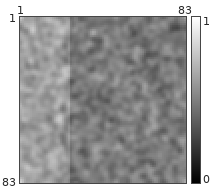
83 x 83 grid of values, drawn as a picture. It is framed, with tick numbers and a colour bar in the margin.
No regular stripes run through it. A vertical seam about 30% of the way across splits the table, and the left part is higher. On average the colour sits 50% of the way up the scale. The texture is blotchy.
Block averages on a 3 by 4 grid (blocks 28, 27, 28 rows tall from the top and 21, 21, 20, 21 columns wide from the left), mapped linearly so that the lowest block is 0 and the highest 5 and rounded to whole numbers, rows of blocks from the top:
5 1 1 0 / 5 1 1 1 / 5 1 1 1
